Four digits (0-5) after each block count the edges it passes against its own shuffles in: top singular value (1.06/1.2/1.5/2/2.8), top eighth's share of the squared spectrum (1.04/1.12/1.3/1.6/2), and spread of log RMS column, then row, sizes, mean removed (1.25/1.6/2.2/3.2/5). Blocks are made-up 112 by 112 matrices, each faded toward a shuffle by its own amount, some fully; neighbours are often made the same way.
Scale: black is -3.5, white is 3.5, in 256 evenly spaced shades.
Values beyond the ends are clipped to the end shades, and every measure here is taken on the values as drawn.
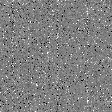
2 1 1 0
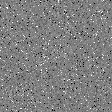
0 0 0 0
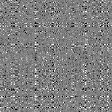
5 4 3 3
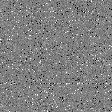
3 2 1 1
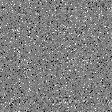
3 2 1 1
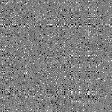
4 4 2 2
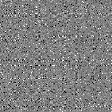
4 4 2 3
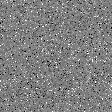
0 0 0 0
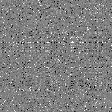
4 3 1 2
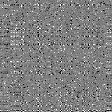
5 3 2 3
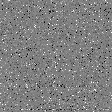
3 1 0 0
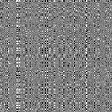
5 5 4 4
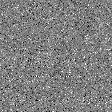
1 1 0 2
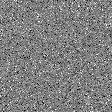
0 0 0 0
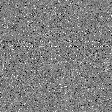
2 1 0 2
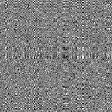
5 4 3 3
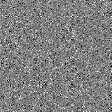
4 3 1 1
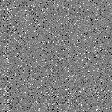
4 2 1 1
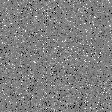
3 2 1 0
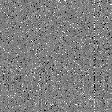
4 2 2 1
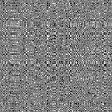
5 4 3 3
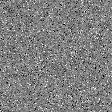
2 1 0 0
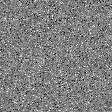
2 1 0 0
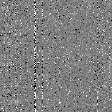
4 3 3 0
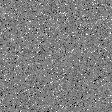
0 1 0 1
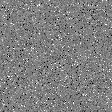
0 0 0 0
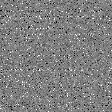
1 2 1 2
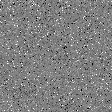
0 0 0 0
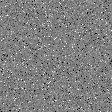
0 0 0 0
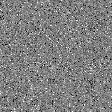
3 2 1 0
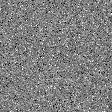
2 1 0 0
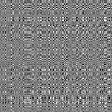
5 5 4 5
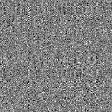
4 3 2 2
